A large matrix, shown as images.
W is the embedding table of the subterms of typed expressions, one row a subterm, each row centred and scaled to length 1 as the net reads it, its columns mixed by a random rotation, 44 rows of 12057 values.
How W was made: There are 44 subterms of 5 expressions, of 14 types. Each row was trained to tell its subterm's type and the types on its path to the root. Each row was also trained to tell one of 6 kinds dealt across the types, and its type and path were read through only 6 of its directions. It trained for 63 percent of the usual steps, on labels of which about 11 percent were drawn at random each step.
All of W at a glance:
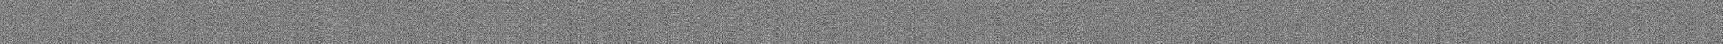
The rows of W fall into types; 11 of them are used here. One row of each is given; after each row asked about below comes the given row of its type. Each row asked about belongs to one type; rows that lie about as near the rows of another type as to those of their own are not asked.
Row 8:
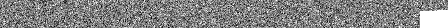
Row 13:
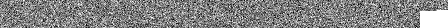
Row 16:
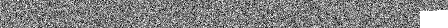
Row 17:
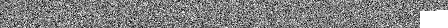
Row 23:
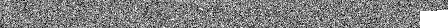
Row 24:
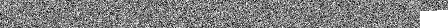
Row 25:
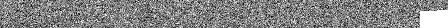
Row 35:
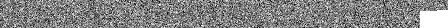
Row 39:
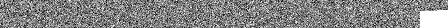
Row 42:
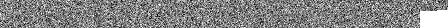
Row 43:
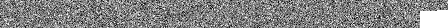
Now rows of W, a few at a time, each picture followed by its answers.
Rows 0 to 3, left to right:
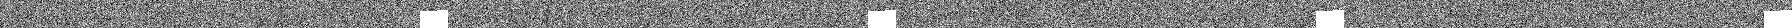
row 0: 35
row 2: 13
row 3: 17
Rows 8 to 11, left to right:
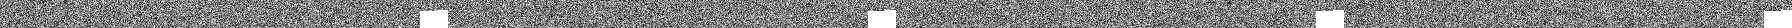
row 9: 13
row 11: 42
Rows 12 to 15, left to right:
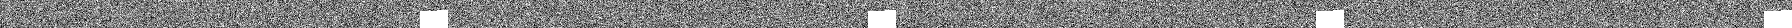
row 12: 23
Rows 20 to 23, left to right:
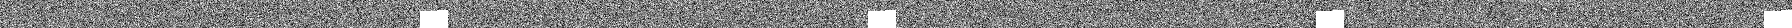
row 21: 43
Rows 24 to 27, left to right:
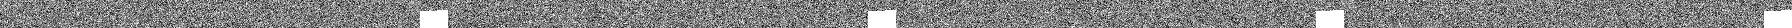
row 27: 35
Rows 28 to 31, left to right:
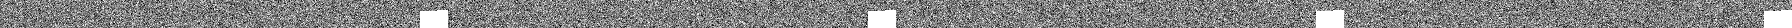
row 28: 35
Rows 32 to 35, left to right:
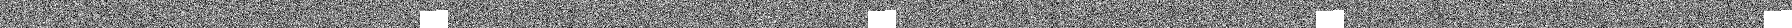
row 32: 17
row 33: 42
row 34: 8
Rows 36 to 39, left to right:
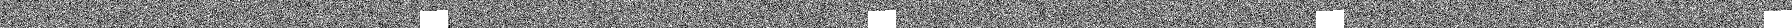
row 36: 42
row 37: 23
